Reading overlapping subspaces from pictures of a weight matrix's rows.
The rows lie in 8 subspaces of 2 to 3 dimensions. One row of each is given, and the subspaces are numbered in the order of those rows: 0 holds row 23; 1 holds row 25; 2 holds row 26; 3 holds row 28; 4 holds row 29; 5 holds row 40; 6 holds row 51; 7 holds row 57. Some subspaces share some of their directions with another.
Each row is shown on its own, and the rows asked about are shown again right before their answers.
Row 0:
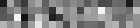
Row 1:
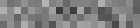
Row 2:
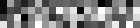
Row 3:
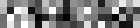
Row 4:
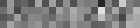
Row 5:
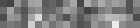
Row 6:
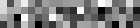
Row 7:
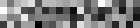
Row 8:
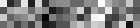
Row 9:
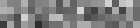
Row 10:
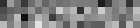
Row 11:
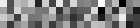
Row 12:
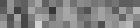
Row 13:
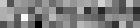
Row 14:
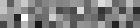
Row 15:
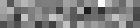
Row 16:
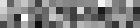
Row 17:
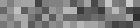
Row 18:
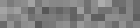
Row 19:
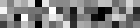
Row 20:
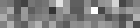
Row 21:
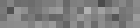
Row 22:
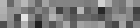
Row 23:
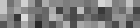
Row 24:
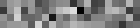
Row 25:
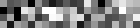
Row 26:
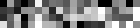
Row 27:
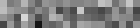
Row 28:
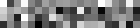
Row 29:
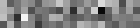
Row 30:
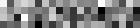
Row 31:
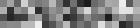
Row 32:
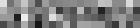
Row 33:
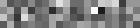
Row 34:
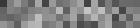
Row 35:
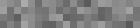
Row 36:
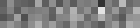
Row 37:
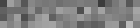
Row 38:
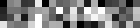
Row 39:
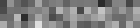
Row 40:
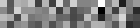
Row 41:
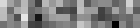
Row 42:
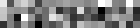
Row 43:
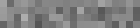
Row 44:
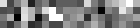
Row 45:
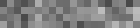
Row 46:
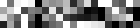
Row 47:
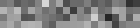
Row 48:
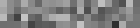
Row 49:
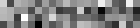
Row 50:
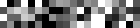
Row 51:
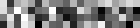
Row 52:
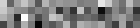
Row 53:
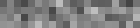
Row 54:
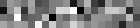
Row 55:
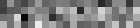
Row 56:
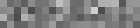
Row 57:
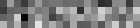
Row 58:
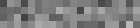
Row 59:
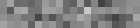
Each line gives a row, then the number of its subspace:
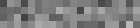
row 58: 3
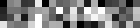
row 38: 7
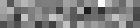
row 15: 6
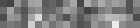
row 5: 6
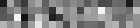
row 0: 1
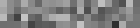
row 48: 6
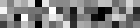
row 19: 3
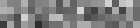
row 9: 5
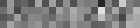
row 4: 5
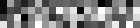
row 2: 1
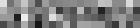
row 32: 1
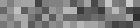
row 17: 2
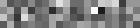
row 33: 4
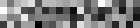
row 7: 1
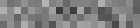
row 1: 4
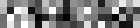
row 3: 6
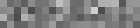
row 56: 4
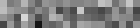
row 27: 5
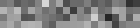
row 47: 4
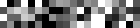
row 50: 3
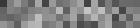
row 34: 7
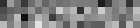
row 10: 3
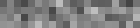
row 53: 4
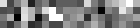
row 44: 1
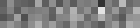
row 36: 5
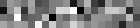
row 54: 2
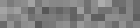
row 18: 1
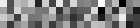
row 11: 5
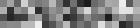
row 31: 0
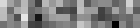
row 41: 6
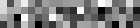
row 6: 7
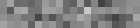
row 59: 6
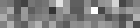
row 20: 4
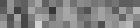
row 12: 6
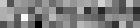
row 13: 0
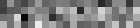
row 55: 7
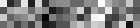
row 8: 3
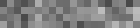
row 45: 2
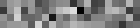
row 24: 2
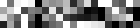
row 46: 2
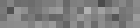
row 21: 6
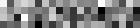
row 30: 5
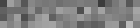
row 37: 3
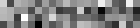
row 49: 0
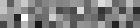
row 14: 7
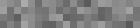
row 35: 0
